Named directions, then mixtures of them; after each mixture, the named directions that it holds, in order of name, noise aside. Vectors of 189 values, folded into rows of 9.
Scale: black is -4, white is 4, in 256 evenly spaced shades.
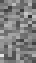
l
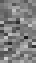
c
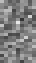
c, l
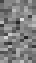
c, l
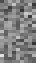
l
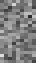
l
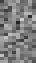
c, l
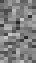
c, l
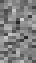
c, l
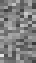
l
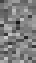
c, l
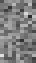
l
